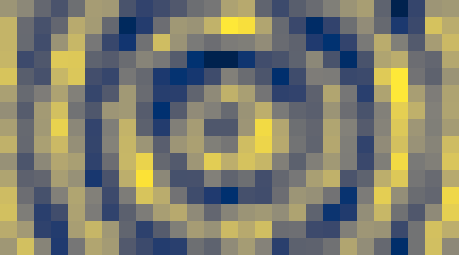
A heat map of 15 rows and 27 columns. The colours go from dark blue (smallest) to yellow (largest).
Rings: centred on the centre. Odd rows or columns: none. Slope: none.
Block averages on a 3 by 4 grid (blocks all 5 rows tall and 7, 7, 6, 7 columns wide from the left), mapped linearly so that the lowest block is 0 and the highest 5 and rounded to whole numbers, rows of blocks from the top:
3 0 0 3 / 4 3 5 5 / 3 2 2 4
